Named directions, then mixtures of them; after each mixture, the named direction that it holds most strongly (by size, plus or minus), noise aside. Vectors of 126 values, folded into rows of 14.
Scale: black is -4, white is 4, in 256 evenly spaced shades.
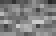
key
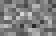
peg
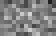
peg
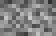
peg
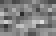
key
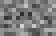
peg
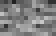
key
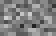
peg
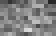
key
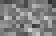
peg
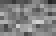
key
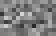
peg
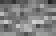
key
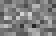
peg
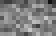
key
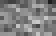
key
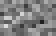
peg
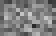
peg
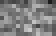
key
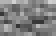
key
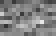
key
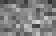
key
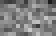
key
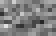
key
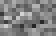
peg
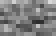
key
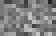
peg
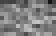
key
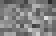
peg
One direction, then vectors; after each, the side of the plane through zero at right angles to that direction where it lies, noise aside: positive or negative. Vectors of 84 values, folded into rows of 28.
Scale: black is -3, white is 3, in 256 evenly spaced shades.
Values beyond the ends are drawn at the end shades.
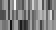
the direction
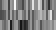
positive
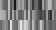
negative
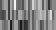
positive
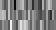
negative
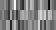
positive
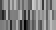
positive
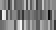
negative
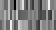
negative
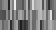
positive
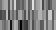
positive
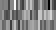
positive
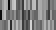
positive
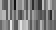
negative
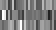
negative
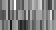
positive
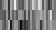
positive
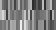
negative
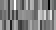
positive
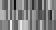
negative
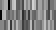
positive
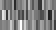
negative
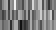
positive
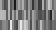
negative
